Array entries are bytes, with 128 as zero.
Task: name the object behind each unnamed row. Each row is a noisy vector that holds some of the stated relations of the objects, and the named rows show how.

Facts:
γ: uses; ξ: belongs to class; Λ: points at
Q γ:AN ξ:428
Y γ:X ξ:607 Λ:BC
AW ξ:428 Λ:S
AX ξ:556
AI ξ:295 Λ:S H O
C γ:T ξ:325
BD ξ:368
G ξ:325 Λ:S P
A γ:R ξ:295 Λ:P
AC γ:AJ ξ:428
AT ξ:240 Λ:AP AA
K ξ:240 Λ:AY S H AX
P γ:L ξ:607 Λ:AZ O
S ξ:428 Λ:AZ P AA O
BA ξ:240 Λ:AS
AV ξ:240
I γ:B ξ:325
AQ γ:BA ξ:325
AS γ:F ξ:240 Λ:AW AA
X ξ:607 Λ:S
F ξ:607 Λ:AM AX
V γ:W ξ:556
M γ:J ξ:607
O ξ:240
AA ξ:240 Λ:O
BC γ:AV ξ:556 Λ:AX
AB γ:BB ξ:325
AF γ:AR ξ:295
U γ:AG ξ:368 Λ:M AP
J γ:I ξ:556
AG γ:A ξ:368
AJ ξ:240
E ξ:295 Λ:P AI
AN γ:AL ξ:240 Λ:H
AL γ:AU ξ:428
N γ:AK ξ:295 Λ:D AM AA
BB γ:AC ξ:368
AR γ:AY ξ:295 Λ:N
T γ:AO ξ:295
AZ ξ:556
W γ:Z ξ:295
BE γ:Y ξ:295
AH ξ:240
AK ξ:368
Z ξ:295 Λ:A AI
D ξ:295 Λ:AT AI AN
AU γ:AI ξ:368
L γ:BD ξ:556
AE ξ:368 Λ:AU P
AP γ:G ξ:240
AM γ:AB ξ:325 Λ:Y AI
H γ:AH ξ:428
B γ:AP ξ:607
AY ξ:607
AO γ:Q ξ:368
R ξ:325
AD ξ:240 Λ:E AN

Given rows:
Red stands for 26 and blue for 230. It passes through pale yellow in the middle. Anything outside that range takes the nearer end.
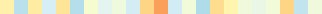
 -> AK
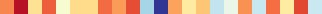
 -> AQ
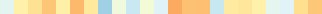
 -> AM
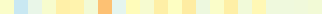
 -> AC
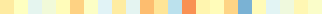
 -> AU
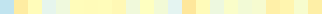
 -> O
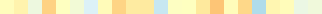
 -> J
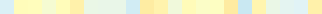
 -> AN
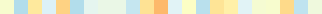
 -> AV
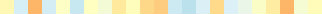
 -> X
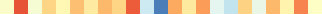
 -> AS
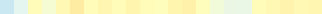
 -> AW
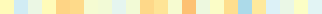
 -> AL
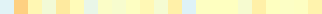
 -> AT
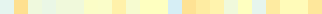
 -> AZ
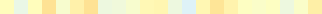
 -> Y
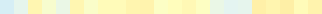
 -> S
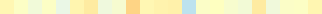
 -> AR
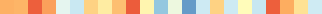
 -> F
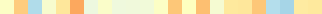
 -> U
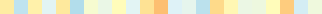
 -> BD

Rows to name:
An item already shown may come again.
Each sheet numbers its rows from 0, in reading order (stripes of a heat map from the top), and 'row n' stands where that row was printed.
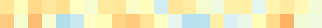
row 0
I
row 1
Z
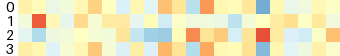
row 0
AU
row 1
AP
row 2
C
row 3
AU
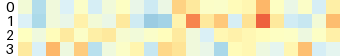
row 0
AO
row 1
C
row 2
Y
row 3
R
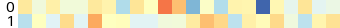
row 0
AI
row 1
H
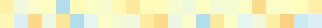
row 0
E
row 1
AH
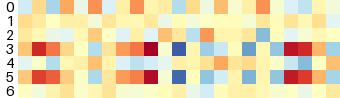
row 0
M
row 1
B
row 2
AU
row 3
BA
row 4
BC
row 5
BA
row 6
Y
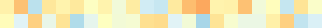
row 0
V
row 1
AH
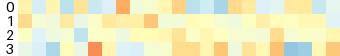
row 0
AJ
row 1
W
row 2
A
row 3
N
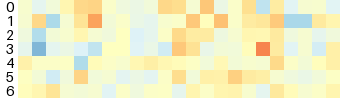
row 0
AL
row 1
U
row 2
Q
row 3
T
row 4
E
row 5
L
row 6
AD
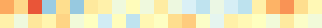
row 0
G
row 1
AB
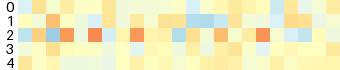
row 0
AX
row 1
AY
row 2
M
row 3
K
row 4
AE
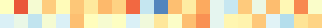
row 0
AS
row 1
P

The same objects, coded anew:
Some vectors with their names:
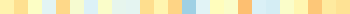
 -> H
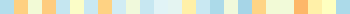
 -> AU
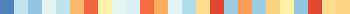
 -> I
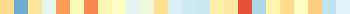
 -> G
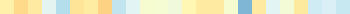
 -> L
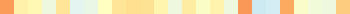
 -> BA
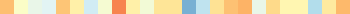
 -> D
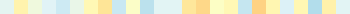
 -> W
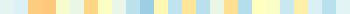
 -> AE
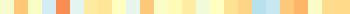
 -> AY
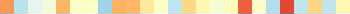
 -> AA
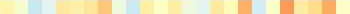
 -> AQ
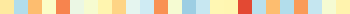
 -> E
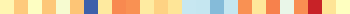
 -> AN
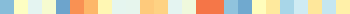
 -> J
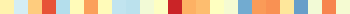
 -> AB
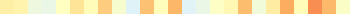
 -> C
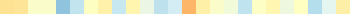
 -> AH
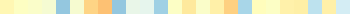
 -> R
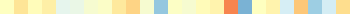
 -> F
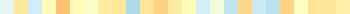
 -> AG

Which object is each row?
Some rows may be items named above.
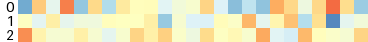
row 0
AO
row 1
Z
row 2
BA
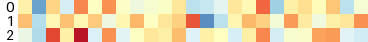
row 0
G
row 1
AM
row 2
P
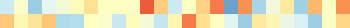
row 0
AP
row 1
AJ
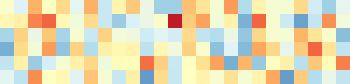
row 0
X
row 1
AC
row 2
AU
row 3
AO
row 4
AP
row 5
A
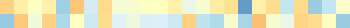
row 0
BC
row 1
AU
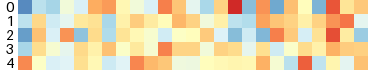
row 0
I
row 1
T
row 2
AO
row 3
M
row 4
AT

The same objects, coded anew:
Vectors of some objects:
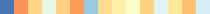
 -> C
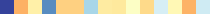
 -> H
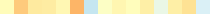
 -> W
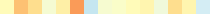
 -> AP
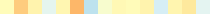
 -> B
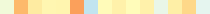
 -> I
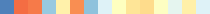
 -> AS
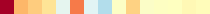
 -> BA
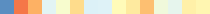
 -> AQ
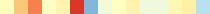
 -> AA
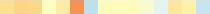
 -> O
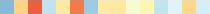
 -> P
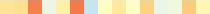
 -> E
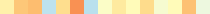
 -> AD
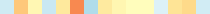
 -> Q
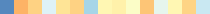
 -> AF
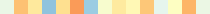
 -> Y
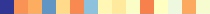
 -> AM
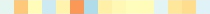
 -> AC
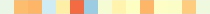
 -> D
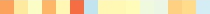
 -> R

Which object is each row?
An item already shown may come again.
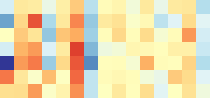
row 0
AU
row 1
P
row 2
AN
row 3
AT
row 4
N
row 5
R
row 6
AE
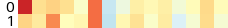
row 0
Z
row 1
A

